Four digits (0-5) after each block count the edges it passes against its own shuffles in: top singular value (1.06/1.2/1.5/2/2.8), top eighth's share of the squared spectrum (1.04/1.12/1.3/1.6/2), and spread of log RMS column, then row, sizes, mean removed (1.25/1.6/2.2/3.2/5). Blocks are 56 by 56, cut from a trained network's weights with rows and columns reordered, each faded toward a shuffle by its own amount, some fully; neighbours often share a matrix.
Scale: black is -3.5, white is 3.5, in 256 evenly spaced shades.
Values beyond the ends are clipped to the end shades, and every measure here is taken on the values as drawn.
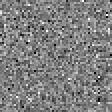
1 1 1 0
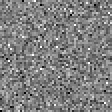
0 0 0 0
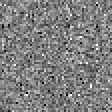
2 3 1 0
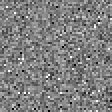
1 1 0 0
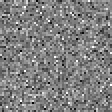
0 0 0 0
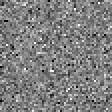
1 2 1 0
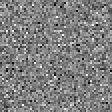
2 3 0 1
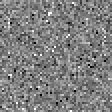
1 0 0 0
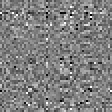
3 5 2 2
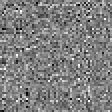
3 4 2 2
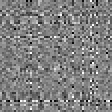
4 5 2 3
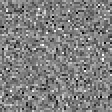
2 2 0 1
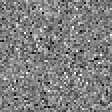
0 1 0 0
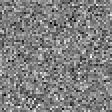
2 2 0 0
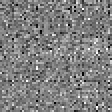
3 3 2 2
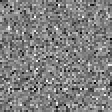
3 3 1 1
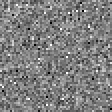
0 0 0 0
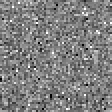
1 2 0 0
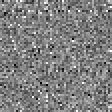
3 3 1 1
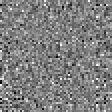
3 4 2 1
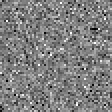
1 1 0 1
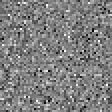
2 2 0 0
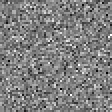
1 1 0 0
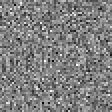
2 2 0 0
